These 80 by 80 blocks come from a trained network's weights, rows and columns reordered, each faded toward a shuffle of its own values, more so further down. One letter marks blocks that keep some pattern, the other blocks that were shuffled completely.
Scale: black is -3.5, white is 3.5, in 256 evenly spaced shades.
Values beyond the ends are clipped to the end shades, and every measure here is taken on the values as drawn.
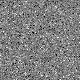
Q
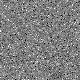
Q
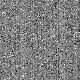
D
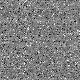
D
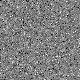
Q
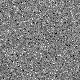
Q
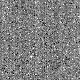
D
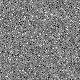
Q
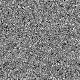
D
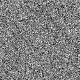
D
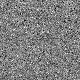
Q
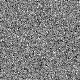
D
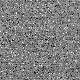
D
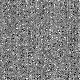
D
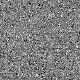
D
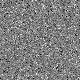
Q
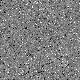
Q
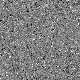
Q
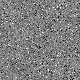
Q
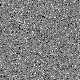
Q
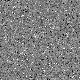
Q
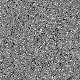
Q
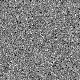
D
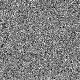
Q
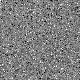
Q
